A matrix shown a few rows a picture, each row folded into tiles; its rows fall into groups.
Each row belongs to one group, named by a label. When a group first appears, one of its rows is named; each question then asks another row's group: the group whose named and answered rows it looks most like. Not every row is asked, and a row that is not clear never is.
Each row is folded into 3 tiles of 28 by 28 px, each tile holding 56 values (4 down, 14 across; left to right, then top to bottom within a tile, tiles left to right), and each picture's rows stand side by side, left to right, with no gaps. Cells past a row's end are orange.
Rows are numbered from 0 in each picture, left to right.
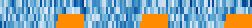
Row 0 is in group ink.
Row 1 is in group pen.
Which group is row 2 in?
ink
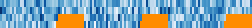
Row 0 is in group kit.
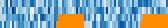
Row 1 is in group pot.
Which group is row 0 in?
ink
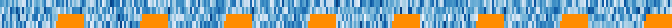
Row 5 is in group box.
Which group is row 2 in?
pen
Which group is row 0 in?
pot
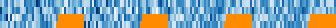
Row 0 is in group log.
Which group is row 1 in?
ink
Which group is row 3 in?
pen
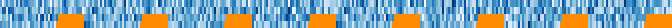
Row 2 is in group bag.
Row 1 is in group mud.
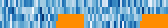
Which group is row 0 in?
mud
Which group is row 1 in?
box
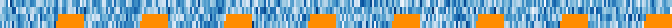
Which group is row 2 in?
pen
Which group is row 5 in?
box
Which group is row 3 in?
mud
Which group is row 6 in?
bag
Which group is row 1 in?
pen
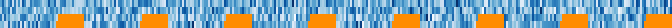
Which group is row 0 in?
pen
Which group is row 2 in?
pot
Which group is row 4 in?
pot
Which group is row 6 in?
log
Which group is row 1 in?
pot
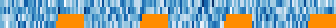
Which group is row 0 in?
box
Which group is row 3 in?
mud
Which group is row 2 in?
kit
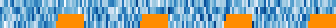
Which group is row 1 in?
mud
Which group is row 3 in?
mud
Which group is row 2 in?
kit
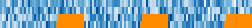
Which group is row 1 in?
ink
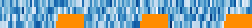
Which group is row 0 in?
pot
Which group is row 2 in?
pen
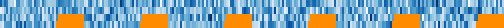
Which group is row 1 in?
log
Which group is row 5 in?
kit
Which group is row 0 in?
pot
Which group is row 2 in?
bag
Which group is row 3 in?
pot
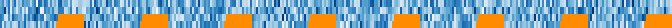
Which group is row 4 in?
log
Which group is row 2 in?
pen
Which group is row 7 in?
kit
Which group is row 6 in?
bag
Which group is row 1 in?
ink
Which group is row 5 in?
log
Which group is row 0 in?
kit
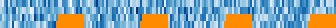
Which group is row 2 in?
pot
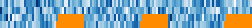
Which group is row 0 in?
log
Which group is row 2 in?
log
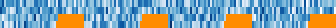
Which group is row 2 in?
pen
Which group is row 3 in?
mud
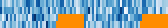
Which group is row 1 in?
kit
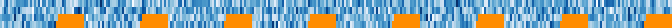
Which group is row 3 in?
pot
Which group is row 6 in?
box
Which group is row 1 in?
kit
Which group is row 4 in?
bag
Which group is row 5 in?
log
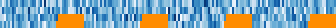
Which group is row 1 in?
mud
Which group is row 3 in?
bag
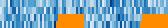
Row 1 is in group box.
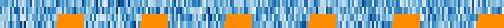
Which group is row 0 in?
pot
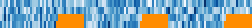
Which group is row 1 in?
log
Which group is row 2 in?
log
